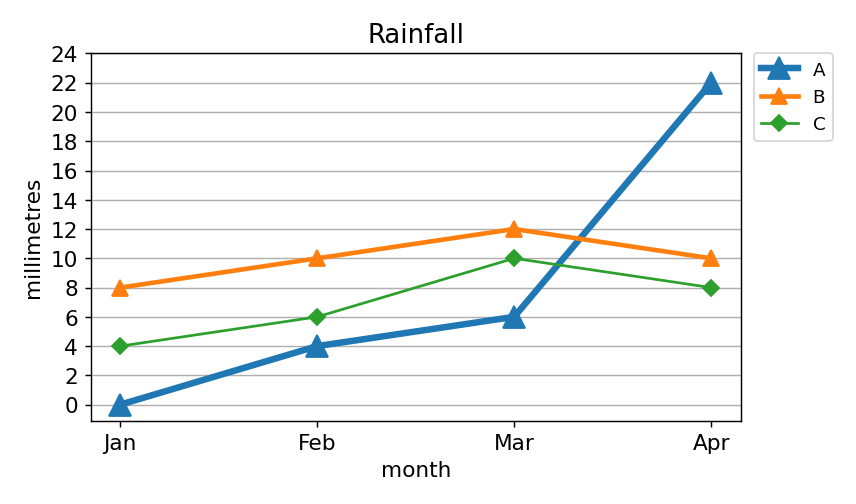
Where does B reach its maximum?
Mar
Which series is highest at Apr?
A
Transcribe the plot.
Title: Rainfall
x-axis: month, ticks Jan Feb Mar Apr
y-axis: millimetres, ticks 0 2 4 6 8 10 12 14 16 18 20 22 24
Legend: A, B, C
Values:
A: 0 4 6 22
B: 8 10 12 10
C: 4 6 10 8
